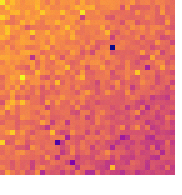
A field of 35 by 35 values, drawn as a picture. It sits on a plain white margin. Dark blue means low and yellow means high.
Histogram: heavy tails on both sides. Mirror symmetry: none. Slope: up to the top left. Grain: fine.
